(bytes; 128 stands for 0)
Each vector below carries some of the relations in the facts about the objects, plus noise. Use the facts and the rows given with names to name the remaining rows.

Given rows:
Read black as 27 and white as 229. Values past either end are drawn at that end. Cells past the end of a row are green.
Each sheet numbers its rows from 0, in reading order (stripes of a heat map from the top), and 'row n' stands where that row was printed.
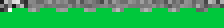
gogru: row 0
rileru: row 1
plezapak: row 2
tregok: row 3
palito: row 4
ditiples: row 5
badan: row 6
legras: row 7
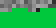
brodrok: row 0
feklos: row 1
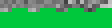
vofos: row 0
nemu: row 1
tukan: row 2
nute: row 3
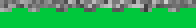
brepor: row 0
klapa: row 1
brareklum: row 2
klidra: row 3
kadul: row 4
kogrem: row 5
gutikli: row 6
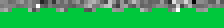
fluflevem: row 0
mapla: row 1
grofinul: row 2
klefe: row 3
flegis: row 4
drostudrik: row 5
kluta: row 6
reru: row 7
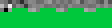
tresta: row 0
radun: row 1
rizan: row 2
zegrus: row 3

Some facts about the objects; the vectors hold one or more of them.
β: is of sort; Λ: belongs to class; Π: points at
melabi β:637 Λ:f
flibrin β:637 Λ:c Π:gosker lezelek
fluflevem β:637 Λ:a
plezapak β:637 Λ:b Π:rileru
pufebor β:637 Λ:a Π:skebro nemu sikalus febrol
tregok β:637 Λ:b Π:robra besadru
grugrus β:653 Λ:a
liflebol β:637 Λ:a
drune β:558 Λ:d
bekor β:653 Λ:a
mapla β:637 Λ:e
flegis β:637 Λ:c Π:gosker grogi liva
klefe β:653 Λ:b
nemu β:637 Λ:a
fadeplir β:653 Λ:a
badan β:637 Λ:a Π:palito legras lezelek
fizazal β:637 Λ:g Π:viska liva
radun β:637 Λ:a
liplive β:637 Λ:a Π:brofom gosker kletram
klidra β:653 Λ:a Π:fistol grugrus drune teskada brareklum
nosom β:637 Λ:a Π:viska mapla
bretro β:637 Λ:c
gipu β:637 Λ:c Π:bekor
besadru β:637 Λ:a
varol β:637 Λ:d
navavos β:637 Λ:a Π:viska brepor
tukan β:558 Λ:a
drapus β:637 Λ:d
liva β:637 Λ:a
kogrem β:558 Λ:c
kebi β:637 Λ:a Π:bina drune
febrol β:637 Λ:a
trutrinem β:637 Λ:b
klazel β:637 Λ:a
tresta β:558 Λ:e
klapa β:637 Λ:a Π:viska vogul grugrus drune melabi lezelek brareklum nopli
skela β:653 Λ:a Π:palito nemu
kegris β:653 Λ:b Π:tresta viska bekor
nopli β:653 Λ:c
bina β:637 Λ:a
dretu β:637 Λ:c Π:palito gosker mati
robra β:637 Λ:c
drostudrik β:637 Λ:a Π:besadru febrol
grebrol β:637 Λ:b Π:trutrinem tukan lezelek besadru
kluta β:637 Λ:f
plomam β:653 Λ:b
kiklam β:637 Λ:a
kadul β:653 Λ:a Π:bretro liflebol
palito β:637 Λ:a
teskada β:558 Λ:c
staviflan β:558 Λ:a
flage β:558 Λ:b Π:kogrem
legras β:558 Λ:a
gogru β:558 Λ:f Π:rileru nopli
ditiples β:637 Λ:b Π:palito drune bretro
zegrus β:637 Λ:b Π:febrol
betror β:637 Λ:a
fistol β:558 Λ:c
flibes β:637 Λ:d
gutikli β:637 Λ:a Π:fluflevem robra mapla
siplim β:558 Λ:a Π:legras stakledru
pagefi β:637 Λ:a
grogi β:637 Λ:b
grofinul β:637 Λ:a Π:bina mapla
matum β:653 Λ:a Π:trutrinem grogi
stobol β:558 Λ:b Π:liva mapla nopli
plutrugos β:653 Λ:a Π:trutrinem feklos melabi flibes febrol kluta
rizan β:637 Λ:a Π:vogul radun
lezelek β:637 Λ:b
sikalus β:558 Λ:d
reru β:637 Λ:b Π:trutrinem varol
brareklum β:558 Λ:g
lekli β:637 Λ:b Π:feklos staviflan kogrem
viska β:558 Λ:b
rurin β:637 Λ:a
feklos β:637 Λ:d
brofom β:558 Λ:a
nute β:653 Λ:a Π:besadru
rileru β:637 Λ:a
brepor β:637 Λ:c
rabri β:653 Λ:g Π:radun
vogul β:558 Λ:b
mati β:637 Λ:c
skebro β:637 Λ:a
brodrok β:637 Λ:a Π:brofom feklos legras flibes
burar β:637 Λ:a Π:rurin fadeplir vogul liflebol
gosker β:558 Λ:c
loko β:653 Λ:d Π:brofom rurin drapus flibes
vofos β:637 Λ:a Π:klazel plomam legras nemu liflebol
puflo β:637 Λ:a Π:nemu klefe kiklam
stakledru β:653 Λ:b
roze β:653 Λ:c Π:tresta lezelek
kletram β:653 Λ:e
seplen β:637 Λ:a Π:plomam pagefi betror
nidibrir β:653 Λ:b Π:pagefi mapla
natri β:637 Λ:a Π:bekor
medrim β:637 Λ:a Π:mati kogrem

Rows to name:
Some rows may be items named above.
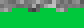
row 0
liva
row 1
matum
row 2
kebi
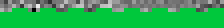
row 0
gipu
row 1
tresta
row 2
kadul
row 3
nute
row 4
grogi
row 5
kebi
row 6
pufebor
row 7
stobol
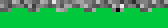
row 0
siplim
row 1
gosker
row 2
bretro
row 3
viska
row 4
tresta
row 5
viska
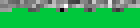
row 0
trutrinem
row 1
klidra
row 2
kletram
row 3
roze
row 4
rabri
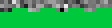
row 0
sikalus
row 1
bretro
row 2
tresta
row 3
liplive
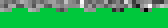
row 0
mati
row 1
bretro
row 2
nopli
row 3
natri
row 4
drune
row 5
kletram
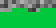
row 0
flibrin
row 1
flage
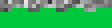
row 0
roze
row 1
skela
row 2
nidibrir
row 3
lezelek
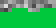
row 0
bekor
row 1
robra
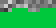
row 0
kegris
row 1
navavos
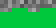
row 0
fizazal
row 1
nosom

